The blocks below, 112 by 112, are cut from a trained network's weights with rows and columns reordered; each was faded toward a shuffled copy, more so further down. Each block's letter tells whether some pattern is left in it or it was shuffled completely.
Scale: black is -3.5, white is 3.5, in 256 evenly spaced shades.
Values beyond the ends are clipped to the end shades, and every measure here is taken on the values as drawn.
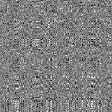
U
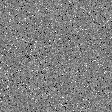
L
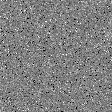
L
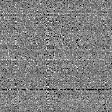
U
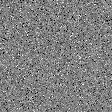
L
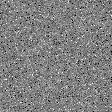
L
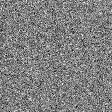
L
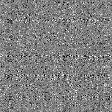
U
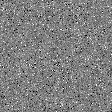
L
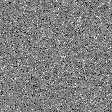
L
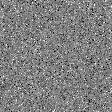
L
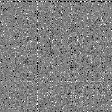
U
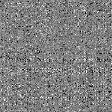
U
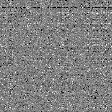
U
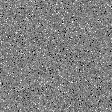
L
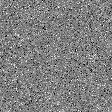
L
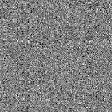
U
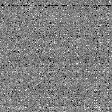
U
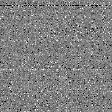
U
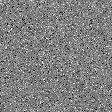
L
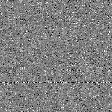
U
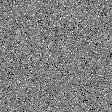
L
